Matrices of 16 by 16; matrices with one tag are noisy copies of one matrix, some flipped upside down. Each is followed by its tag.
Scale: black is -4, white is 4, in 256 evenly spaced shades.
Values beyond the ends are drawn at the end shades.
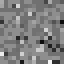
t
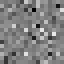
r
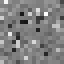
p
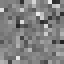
t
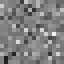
r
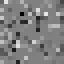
p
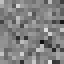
t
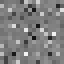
r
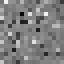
p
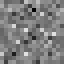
r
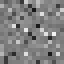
r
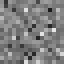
r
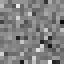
t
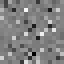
r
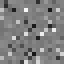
r
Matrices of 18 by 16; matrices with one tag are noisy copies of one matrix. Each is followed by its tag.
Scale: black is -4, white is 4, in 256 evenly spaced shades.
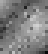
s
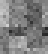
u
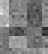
u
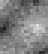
s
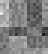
u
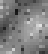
s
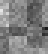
u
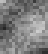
s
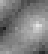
s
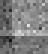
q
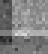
q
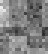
u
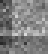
q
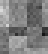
u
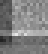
q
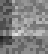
q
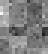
u
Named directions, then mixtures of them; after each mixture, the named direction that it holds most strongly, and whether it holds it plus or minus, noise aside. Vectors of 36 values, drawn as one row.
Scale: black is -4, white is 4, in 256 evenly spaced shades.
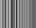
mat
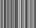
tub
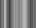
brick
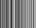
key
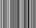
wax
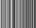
key, minus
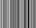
wax, plus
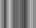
brick, minus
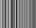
mat, plus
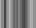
brick, minus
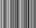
wax, plus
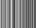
key, minus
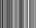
wax, minus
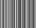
tub, minus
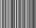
mat, plus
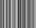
tub, minus
